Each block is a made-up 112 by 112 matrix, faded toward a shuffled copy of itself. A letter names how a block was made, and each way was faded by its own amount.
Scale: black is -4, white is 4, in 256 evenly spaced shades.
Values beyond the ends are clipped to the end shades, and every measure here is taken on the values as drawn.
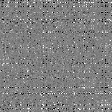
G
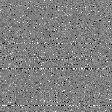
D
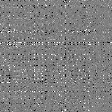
G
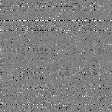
G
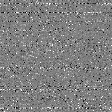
D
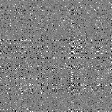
G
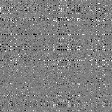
G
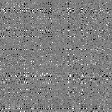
G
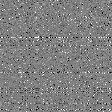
D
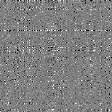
G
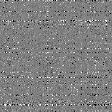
G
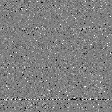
D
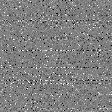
D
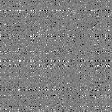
G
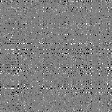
G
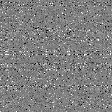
D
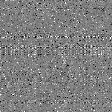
D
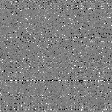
D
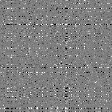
G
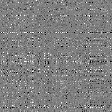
G
